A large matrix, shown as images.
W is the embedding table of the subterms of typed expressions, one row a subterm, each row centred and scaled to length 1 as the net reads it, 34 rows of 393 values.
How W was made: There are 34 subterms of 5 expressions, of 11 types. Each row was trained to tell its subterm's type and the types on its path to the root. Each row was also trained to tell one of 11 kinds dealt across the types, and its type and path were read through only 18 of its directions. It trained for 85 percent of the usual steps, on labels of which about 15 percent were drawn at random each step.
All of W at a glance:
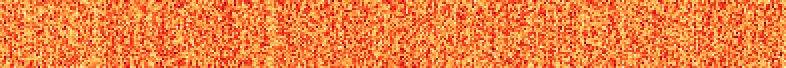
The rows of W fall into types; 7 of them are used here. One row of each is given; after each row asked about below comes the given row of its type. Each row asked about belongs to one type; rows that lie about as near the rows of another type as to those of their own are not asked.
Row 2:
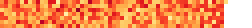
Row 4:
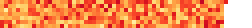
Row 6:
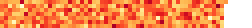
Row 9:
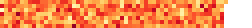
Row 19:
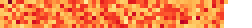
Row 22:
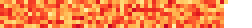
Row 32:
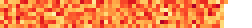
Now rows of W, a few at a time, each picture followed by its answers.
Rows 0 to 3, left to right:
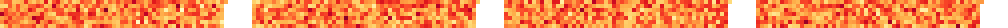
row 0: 32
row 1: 32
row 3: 4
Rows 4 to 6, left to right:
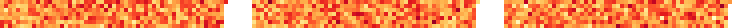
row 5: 19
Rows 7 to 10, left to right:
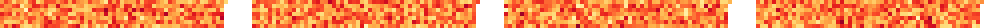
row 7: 6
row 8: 2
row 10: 9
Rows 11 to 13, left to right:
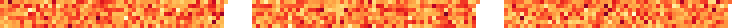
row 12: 6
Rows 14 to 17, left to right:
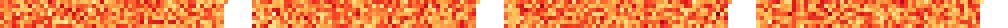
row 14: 9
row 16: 2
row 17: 2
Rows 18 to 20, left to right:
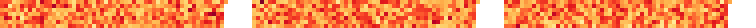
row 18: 22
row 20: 2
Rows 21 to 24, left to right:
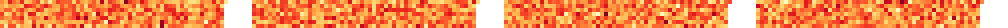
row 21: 19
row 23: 32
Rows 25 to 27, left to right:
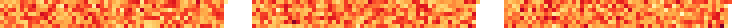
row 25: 22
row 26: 19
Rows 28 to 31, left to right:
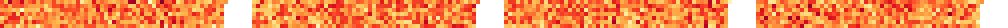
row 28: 9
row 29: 4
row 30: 32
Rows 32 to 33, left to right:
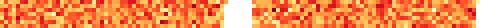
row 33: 22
